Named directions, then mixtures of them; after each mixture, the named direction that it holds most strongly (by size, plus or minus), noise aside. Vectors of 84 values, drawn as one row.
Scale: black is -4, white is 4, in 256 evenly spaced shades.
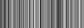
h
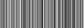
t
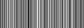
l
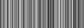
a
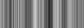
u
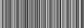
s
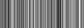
h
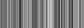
a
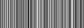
l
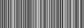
l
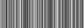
t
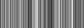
a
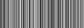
h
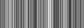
u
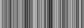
u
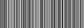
t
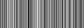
l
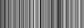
h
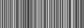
l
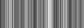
u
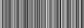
s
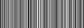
l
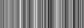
a
